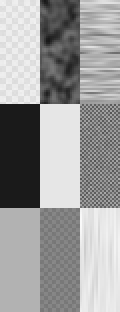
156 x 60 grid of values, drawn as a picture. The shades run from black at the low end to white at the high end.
The table splits into 3 rows of 3 panels. Panel 1,1: very high, checkered, faint in contrast. Panel 1,2: low, blotchy. Panel 1,3: high, streaked across. Panel 2,1: very low, flat. Panel 2,2: very high, flat. Panel 2,3: middling, checkered, strong in contrast. Panel 3,1: high, flat. Panel 3,2: middling, checkered, faint in contrast. Panel 3,3: very high, streaked downward, faint in contrast.
